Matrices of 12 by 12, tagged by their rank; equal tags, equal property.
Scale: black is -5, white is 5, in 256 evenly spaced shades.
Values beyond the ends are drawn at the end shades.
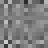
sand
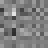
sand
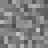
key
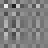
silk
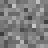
key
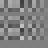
silk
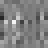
sand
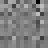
sand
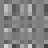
silk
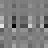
silk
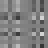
silk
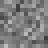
key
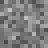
key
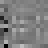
sand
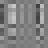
silk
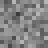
key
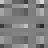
silk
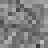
key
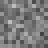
key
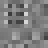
sand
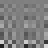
silk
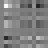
silk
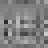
sand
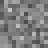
key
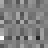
sand
